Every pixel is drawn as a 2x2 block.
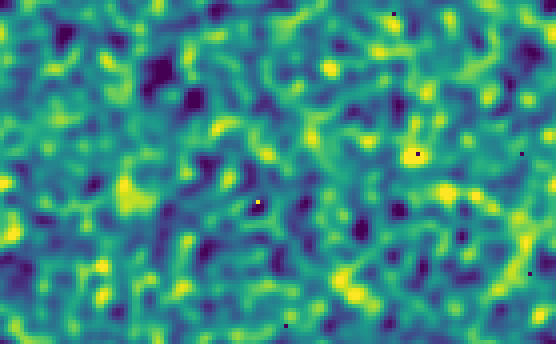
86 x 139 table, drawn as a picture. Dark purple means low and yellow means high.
The values follow a bell shape. Six lone cells stand out: one far higher and five far lower than their neighbours. There is no seam. The halves do not mirror each other. The texture is blotchy. No single row or column stands out from its neighbours.
